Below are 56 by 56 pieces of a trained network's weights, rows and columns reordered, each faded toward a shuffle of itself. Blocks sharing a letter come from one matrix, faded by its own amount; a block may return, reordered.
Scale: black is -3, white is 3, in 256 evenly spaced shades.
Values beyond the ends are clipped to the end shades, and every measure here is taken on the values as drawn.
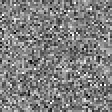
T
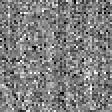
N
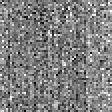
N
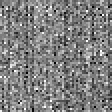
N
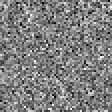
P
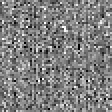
N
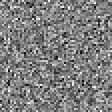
P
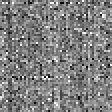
N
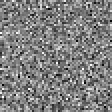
T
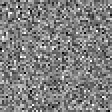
T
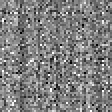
N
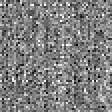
N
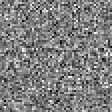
T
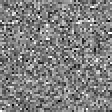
T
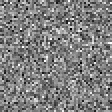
T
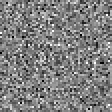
T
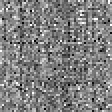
N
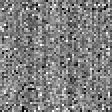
N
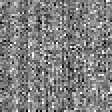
N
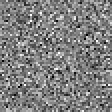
T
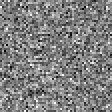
T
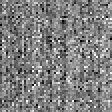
N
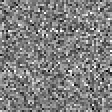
P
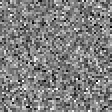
P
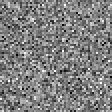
P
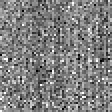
N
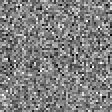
T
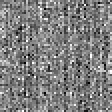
N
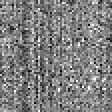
N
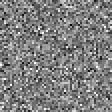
P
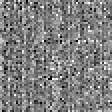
N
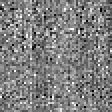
N
